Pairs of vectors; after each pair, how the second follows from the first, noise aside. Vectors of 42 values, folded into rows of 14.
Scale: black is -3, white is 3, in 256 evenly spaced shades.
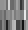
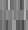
shrunk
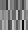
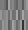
shrunk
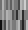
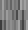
shrunk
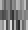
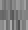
shrunk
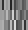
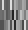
negated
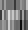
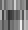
negated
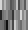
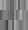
shrunk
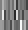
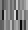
negated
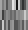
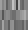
shrunk
